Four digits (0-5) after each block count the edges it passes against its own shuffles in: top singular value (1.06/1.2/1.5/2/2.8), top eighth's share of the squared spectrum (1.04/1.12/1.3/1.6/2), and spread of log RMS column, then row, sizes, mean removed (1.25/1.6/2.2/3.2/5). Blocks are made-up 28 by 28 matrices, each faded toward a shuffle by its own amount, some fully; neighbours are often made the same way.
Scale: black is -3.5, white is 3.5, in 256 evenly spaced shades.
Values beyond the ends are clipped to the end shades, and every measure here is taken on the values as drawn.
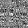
3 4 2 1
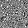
2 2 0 0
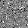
1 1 0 0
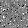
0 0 0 0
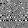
3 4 0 2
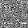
3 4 0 2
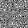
1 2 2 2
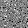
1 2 0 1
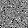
0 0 0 0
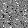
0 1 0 0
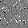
1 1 0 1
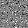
0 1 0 0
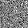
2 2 1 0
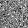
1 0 0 0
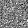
1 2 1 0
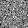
0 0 0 0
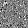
2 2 0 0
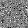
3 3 0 1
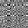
4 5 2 2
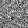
2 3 0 0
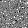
0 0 0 0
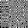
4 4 2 2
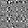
4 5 2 2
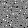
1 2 0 0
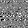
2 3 0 3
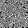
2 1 0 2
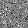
0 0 0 0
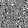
0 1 0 0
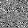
1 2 0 2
